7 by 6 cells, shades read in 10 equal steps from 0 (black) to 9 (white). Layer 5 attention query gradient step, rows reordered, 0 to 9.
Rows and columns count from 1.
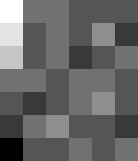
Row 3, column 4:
2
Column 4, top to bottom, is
3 3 2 4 4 3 4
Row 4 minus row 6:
2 0 -2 1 1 1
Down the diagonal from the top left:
9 3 4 4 5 2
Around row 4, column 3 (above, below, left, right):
4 3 4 4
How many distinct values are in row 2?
5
